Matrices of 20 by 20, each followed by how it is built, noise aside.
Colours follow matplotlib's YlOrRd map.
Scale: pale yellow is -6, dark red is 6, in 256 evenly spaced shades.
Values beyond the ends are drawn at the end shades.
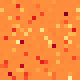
sparse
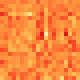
low rank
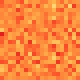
low rank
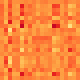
low rank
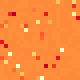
sparse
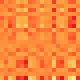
low rank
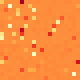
sparse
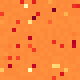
sparse
